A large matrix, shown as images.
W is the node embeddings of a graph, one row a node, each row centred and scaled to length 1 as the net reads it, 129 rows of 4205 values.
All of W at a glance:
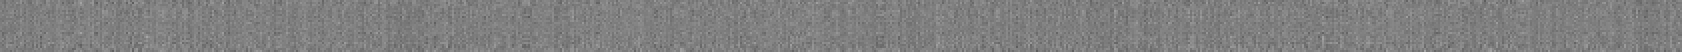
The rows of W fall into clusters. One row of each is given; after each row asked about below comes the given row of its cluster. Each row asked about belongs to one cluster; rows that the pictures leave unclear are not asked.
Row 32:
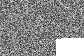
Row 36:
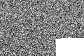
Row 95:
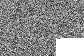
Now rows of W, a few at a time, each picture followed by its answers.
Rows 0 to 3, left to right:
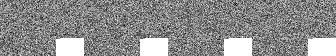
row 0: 36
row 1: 36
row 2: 95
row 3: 95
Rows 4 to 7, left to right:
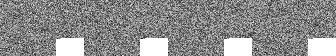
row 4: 95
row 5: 36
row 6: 36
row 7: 95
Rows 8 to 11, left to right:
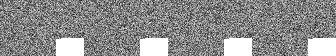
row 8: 36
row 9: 36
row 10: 32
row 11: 95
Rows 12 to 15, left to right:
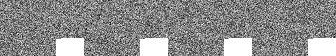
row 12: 36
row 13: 95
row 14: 95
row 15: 32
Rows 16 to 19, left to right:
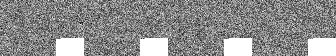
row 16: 95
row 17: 95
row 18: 36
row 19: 32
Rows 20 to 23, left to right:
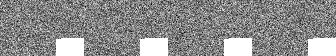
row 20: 32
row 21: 95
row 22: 36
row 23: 32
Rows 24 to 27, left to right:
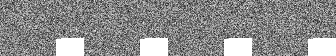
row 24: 32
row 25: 32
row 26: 36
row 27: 32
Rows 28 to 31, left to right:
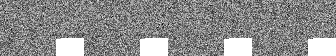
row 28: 36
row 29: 36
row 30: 32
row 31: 32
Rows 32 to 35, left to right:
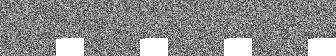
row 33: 36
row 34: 36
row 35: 36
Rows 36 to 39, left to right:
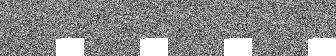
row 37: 95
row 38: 36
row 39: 32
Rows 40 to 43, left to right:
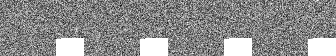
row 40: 32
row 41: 32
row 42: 32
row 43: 36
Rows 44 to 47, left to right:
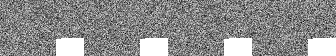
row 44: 32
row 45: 36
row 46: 32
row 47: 95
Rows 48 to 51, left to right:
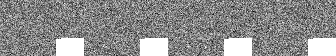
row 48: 32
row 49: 95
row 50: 95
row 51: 32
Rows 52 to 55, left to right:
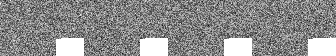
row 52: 32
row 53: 36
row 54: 36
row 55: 95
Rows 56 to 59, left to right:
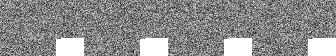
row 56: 95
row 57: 32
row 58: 32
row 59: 95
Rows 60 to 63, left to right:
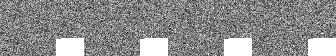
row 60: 95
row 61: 32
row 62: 95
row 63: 36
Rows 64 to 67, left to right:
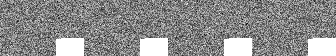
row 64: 32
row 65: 95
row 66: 36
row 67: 32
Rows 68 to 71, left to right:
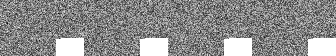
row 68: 95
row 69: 36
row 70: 32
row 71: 36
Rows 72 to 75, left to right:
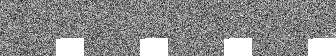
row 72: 95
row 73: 36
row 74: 32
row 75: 95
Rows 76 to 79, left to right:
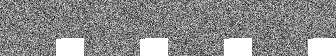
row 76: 32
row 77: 32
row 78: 95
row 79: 36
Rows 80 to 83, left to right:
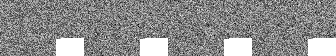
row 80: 95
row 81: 36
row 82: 36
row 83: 36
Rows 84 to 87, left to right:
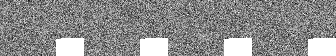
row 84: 36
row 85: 32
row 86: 95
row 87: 36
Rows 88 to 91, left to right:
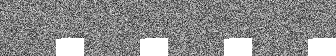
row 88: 36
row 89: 32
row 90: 32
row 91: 32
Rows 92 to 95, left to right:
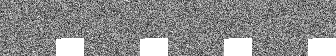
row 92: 32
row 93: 95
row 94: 95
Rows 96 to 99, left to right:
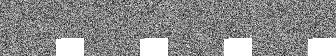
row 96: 32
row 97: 36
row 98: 95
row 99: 95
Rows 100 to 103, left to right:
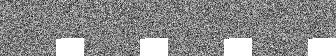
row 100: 36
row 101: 32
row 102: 32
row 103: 95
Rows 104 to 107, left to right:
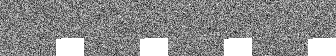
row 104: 32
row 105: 95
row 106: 95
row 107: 95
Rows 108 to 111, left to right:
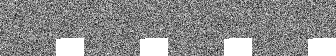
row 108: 95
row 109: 32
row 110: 32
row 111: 32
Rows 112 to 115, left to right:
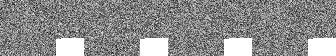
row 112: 32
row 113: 95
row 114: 32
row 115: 32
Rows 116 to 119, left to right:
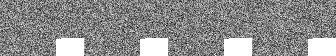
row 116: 32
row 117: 32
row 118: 95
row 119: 32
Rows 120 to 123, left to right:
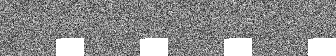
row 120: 36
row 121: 32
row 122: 36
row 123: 36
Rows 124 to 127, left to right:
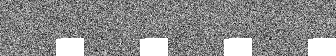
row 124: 32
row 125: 36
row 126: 36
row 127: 36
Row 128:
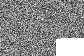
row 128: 32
